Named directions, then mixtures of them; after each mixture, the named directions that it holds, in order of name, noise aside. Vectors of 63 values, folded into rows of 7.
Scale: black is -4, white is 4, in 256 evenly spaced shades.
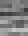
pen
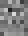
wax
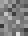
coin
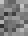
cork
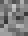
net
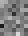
coin, cork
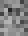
coin, pen, wax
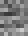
cork, pen, wax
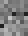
coin, net, pen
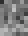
cork, net, pen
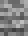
pen, wax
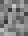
net, wax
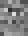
wax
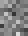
coin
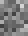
cork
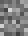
coin, cork, wax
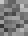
cork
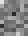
coin, cork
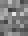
pen, wax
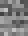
pen, wax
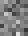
coin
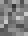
net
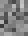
cork, net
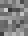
cork, wax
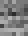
coin, pen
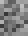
cork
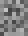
cork, wax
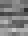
pen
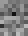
coin, cork, pen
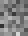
coin, pen
